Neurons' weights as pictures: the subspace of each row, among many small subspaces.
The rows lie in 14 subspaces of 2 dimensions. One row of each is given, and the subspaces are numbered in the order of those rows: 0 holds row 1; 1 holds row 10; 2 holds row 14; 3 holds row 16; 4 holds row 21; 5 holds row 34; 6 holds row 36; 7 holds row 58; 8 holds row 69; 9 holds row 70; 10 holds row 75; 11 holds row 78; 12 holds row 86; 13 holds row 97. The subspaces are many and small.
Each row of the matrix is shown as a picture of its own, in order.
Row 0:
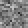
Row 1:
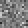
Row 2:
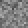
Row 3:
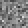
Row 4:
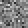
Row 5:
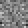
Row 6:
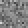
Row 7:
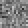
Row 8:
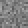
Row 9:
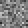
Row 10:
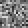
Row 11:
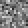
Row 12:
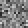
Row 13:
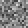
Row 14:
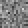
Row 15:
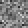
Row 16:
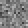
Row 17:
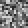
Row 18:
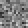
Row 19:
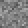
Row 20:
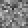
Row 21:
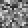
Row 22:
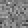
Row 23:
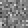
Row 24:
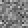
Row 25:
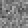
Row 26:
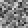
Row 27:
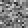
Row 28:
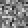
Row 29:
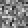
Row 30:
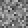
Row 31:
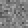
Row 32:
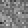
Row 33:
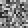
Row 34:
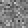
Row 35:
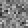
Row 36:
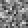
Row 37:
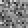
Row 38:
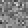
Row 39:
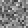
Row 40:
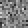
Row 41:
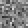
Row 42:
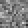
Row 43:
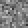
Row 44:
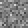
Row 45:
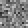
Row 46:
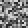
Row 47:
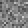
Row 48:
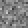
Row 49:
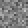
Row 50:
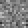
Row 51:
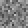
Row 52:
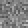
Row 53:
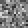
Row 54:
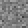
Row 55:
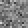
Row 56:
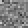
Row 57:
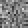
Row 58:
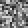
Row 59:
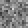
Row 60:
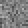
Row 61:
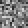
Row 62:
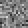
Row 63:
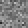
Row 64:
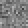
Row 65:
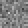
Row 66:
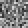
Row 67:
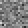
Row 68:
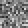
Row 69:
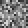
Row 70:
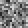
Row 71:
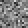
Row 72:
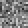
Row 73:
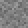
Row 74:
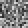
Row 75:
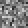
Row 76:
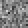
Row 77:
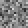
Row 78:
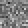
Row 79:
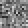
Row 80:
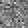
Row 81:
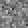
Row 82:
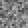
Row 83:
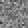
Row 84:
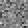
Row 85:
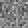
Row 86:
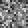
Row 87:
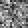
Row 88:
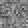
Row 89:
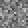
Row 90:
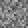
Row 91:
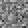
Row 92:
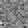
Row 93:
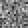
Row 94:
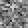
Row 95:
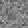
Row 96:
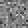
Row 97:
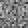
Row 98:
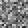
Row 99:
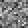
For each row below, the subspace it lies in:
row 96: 11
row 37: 12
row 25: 1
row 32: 8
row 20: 4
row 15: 7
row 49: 12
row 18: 6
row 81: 7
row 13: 8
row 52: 11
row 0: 4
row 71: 5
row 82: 6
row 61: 10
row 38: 12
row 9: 3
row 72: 11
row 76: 1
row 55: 9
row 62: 2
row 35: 0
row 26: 5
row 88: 1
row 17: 7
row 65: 2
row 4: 5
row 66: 13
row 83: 9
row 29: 10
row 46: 9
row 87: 9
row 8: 11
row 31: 3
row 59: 9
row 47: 2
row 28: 10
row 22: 11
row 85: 13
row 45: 3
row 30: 8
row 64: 1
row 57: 2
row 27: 4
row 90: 8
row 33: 3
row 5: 6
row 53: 3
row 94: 4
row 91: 0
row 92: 6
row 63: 9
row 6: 12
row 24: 7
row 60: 2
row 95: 7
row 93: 2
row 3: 0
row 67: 6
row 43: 7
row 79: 1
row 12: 0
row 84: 0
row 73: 5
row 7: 1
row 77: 12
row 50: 6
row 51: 8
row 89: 12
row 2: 5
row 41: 10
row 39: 8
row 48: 10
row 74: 13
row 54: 0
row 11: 7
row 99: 4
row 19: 4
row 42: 6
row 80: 5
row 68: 11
